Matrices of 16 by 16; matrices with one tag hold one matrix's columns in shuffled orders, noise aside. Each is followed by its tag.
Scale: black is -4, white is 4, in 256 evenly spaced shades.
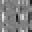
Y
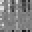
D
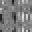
Y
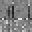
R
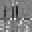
R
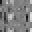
Y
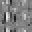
Y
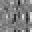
Y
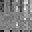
D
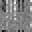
D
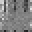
D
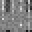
D
